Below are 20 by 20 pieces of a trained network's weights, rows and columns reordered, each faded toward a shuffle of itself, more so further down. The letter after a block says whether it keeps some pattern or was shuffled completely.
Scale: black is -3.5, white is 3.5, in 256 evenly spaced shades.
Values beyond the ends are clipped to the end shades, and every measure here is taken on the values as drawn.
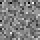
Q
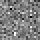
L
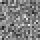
L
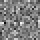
Q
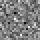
L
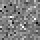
L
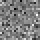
L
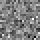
L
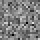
L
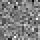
L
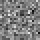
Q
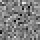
L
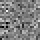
Q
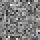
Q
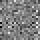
Q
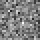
L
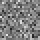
L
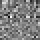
Q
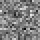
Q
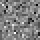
L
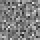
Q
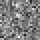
L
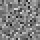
L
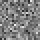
L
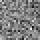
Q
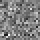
Q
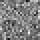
L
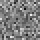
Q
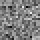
Q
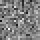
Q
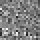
Q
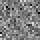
L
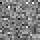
L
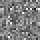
Q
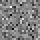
L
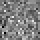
Q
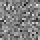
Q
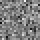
L
